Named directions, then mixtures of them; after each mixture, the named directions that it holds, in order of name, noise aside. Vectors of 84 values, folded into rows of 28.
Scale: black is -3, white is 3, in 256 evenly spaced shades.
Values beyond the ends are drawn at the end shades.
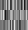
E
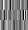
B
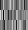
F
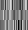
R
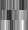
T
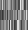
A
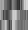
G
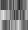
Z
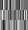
B, F, Z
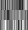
G, R, T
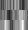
T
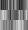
T, Z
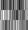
F, Z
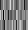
F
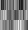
T, Z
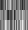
F, R, T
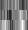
T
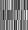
A, F, R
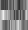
Z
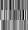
B, Z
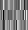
A, B, F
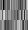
B, Z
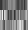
F, T, Z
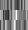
E, F, G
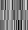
R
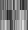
T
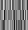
B, R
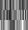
B, T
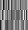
B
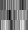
T
